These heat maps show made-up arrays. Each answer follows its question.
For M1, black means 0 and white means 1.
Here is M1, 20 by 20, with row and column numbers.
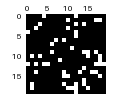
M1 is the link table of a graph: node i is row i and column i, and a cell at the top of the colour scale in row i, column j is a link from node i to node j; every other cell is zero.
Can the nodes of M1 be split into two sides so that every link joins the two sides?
no
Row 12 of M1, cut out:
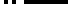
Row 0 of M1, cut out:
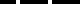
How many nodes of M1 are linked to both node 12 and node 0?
1
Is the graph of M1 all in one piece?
yes
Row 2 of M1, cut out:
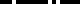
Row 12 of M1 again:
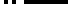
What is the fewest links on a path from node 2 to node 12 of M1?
1
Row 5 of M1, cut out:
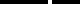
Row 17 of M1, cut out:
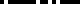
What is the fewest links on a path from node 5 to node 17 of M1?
2
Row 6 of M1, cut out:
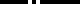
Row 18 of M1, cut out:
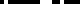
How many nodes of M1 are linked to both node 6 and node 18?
0
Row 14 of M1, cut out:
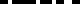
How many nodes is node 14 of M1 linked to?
5
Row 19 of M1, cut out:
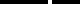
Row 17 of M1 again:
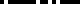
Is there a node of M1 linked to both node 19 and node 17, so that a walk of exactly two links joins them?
yes
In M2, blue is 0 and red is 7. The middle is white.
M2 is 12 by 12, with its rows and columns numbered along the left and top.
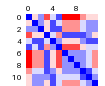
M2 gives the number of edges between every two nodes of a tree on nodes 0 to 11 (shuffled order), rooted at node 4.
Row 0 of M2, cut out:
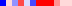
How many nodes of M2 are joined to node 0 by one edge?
1
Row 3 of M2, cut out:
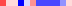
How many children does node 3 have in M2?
3
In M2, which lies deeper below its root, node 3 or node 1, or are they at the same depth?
node 3
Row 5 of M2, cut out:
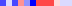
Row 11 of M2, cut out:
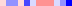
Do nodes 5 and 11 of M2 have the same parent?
no
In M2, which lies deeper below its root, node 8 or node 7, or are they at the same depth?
the same depth
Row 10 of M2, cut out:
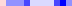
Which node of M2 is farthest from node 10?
0
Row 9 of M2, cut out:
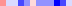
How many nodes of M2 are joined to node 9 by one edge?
2
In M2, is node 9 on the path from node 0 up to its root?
no
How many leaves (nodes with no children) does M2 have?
6
